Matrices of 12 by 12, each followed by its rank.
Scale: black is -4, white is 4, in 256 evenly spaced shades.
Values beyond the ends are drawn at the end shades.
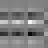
one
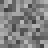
full rank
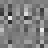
two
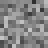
full rank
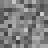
full rank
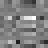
two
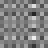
one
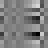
one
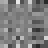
two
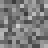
full rank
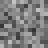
full rank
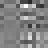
two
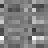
two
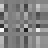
one
